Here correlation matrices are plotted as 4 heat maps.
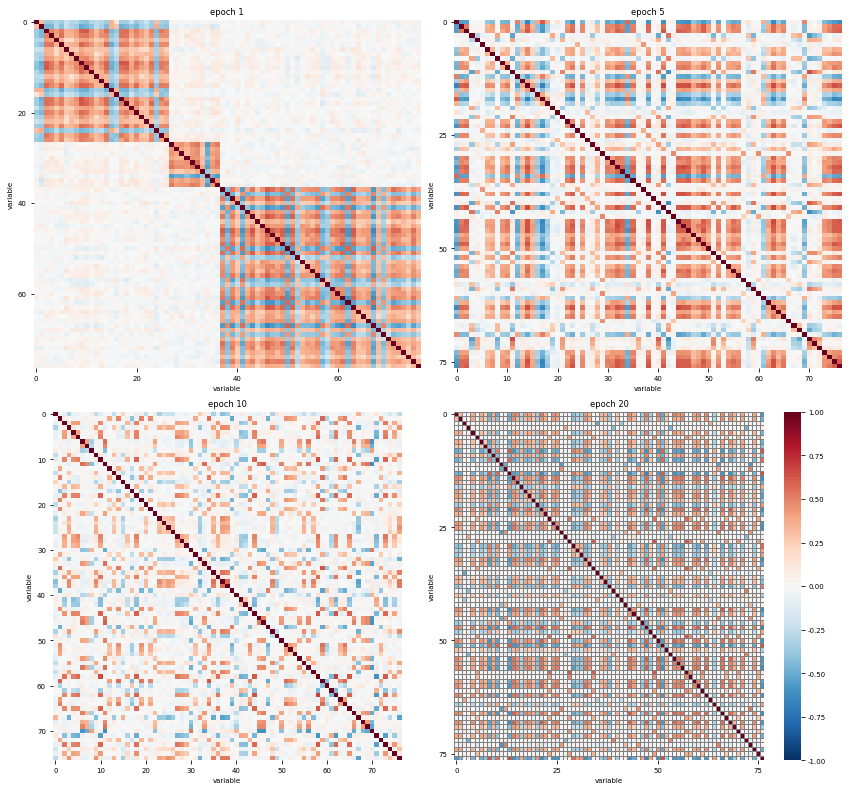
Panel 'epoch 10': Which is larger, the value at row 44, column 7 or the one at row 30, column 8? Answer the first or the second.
the second
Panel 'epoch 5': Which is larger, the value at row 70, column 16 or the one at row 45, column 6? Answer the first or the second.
the second
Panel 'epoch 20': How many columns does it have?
77
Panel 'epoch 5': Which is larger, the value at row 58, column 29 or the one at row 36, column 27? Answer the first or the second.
the second
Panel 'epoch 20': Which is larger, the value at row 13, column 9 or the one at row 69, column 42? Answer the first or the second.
the second
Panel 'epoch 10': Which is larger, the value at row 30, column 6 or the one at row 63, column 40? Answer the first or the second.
the second
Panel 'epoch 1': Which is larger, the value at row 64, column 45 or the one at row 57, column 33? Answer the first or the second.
the first
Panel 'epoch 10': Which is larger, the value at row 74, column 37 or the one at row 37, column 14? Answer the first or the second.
the first
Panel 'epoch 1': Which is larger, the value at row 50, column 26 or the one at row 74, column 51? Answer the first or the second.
the second
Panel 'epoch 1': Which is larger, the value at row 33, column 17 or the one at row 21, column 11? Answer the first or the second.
the second
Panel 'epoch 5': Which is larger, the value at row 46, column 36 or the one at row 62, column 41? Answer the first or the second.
the second
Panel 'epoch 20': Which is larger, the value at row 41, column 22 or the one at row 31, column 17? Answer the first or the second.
the first
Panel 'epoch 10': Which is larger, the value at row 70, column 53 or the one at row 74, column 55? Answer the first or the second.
the second
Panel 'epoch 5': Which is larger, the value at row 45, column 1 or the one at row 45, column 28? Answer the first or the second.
the first
